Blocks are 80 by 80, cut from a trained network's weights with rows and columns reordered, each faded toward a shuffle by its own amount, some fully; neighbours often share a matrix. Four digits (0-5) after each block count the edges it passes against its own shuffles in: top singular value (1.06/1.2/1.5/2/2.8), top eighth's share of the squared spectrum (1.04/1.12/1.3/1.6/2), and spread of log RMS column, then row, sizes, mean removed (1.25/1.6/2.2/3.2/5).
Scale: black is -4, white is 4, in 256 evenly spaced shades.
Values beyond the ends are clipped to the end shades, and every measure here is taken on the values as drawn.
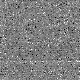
2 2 1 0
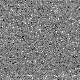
1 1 1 0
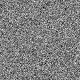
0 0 0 0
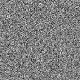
3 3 1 0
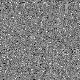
2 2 0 1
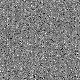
1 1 0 1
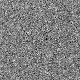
2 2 0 0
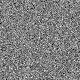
0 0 0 0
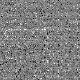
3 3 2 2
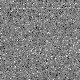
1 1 0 0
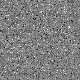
0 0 0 0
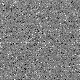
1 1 0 0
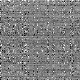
3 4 4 2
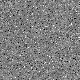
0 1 0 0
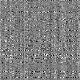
3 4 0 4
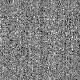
2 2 0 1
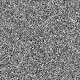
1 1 0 0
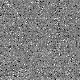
1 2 1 0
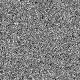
1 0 0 0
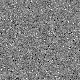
1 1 0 0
